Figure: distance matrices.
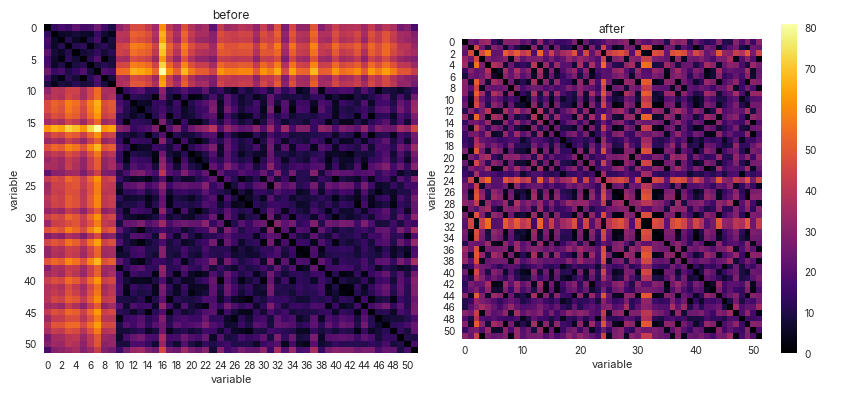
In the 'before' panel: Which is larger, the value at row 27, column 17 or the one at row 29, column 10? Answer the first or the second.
the second
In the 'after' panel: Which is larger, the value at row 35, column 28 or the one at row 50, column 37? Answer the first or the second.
the second
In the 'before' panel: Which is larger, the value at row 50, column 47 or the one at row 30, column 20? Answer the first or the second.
the first
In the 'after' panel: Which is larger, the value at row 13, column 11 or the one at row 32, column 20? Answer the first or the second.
the second
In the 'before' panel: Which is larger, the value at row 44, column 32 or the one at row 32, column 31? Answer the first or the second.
the second
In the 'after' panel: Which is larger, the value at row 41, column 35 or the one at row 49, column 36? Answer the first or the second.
the second
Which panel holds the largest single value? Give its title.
before
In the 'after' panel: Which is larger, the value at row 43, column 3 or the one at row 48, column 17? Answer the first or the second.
the first
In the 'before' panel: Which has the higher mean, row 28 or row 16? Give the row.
16
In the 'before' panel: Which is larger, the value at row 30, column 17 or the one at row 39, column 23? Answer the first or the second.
the second
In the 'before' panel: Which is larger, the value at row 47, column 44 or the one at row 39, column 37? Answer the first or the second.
the first
